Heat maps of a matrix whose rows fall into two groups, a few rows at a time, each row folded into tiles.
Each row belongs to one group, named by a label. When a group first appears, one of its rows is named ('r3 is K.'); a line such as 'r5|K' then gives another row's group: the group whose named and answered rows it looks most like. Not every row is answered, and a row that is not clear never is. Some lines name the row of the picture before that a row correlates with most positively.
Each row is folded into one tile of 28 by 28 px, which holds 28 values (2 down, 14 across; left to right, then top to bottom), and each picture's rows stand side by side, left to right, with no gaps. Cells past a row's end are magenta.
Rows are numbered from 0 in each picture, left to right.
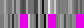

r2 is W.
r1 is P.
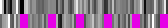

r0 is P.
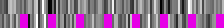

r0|W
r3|P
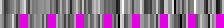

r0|P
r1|W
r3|W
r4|W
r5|P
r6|P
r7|P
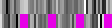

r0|P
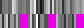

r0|W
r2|P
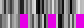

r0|P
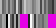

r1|W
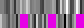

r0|P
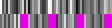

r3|P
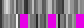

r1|P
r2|W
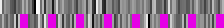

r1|W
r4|W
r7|P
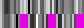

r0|P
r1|W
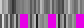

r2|W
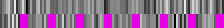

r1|W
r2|W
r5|P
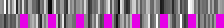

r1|P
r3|P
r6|P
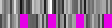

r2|W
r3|W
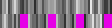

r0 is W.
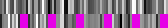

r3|P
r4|P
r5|P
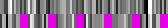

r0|W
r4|P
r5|W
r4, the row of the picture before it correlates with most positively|5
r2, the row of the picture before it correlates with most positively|0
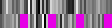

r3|W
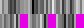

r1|P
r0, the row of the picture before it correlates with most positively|1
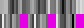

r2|P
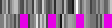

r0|W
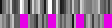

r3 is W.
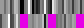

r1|P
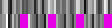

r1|P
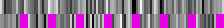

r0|P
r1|P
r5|P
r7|P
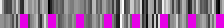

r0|P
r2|W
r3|W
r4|W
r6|P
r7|P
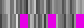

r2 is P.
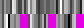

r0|W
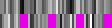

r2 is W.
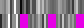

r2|W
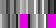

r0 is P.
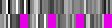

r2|W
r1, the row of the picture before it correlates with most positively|1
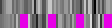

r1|P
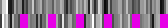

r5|P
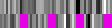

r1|W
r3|W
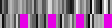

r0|W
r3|W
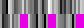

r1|P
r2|P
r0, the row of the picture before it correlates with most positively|3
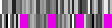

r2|W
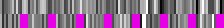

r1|W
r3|W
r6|W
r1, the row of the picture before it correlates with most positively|1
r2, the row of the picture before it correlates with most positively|1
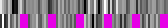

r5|W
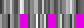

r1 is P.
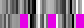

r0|W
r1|W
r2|P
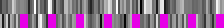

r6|W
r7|P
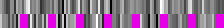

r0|P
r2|W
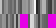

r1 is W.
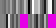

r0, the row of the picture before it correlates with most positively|0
